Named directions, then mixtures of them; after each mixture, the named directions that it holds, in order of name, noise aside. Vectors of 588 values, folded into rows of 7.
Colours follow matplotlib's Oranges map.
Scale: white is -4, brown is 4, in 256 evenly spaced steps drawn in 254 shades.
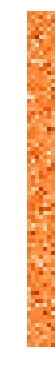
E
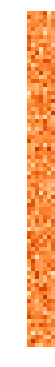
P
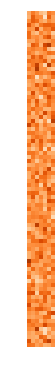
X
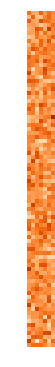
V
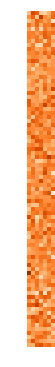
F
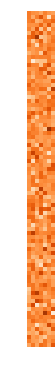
E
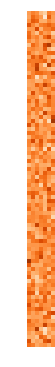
X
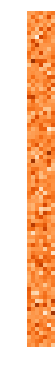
E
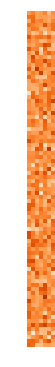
P, X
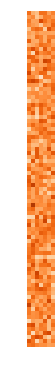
P, V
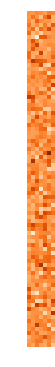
E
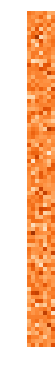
E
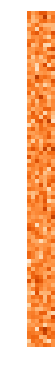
X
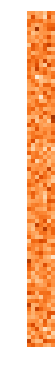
V, X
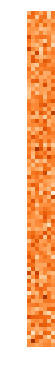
F, P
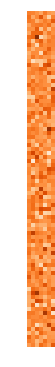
E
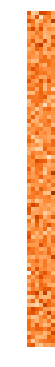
F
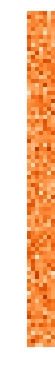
P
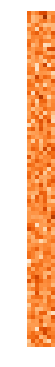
X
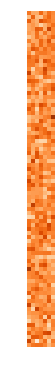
V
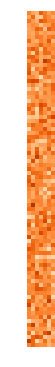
P, V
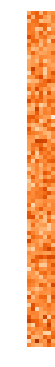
V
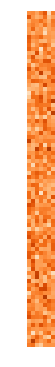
P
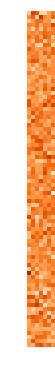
F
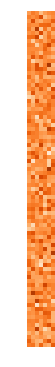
E, X
